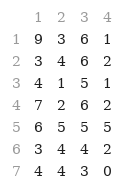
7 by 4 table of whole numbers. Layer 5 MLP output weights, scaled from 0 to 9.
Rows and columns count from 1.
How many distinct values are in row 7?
3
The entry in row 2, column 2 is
4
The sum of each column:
36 23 35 13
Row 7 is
4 4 3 0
